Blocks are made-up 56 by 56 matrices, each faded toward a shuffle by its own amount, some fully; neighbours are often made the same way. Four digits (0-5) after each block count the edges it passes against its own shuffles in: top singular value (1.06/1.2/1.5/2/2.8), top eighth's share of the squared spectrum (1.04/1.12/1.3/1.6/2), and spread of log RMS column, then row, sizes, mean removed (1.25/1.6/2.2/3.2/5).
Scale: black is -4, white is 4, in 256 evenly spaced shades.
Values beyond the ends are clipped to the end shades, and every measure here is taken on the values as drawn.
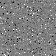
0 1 0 1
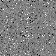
1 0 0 0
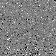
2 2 0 2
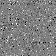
1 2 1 1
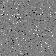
2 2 0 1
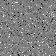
0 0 0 0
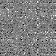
4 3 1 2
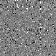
3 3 1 1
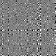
4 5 3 2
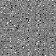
4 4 2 1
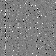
3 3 1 0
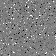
0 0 0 0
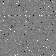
2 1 0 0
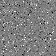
1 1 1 1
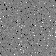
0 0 0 0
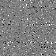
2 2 1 1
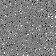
1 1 1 0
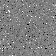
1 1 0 0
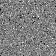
1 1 0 0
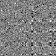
4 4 2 2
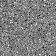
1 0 0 0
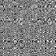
4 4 2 2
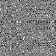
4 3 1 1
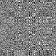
4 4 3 2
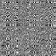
4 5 3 3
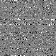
2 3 1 3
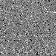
0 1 1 1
